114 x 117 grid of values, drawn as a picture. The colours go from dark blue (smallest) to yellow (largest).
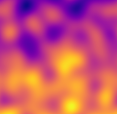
Ninth with the highest average: bottom middle. Slope: up to the bottom. Grain: smooth.
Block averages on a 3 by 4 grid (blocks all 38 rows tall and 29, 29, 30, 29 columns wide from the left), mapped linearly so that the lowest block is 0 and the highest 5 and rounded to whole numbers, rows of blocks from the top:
1101
2242
4454
